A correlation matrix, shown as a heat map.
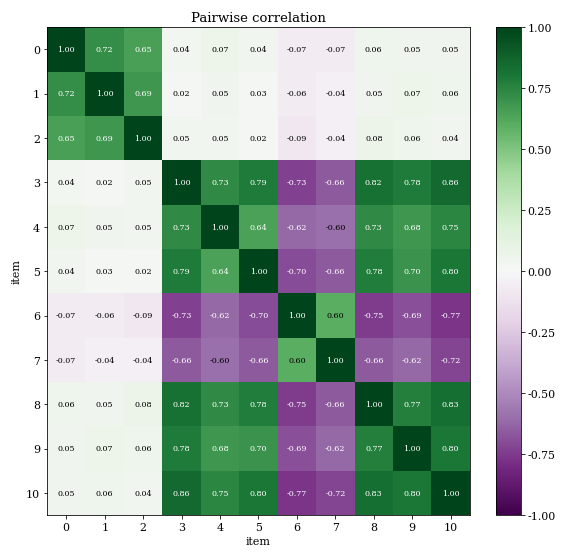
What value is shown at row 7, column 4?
-0.60
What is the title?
Pairwise correlation
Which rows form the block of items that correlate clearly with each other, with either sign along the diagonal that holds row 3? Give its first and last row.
3 to 10
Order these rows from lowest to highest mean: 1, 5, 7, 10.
7, 1, 5, 10
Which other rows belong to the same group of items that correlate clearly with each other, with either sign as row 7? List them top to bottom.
3, 4, 5, 6, 8, 9, 10
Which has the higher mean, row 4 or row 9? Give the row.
9
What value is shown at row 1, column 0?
0.72
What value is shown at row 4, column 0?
0.07
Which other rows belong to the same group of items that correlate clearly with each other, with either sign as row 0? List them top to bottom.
1, 2
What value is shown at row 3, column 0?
0.04
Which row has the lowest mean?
6
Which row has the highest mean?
8
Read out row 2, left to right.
0.65 0.69 1.00 0.05 0.05 0.02 -0.09 -0.04 0.08 0.06 0.04
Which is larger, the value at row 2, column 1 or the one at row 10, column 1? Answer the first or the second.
the first
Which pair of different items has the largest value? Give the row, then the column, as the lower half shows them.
10, 3
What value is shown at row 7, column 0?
-0.07
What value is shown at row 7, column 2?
-0.04
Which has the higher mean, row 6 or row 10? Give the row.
10
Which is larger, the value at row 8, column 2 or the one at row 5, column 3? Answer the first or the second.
the second
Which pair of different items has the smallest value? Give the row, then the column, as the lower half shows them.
10, 6
